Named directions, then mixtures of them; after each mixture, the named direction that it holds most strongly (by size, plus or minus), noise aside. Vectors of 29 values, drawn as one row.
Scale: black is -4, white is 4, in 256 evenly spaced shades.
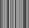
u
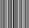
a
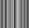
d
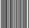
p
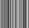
u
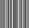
a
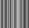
d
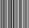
a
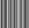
d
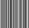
p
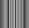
u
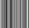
p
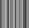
u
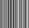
a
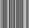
u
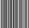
a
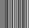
a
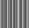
a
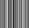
a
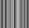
d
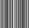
a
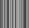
u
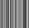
u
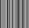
a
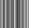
d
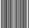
p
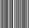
a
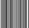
p
